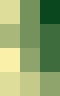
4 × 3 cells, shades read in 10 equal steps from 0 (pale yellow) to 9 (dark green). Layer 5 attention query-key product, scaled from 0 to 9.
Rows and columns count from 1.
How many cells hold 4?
2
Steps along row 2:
up up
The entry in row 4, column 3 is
4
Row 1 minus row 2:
-2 0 2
